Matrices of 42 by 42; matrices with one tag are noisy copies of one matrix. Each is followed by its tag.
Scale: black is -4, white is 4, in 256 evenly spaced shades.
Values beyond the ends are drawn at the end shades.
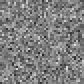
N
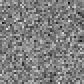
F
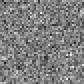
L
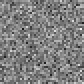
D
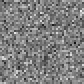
L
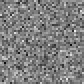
L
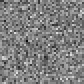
L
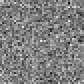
F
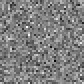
D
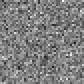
L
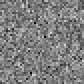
N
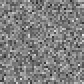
D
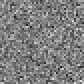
D
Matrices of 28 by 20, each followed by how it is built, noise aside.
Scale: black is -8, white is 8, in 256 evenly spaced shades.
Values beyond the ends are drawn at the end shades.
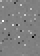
sparse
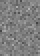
noise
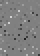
sparse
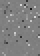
sparse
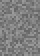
noise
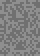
noise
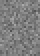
noise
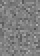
noise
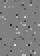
sparse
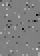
sparse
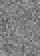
noise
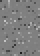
sparse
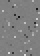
sparse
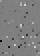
sparse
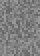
noise
